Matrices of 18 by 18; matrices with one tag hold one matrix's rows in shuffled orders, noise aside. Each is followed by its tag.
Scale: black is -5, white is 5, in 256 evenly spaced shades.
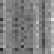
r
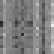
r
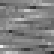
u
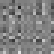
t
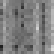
r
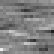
u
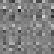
t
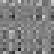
t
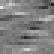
u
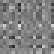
t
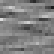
u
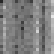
r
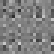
t
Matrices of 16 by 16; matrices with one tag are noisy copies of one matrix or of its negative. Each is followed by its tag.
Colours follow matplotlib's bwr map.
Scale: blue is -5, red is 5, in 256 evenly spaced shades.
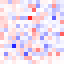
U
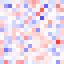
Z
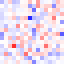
U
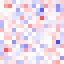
Z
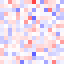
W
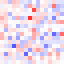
U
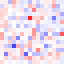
U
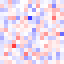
U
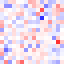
Z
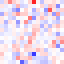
W
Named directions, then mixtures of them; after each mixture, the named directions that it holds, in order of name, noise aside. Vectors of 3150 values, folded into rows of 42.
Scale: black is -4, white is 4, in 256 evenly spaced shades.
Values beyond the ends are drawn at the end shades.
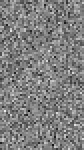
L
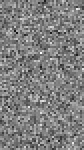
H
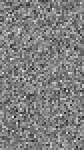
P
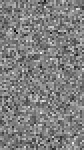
H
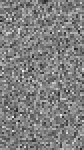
H, P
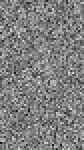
L, P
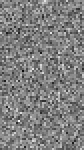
H, P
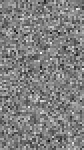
H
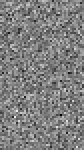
P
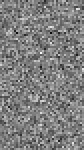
H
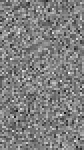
L, P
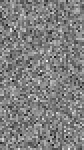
H, L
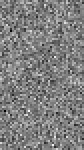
L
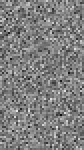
L, P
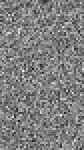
H, P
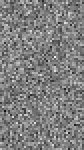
L, P
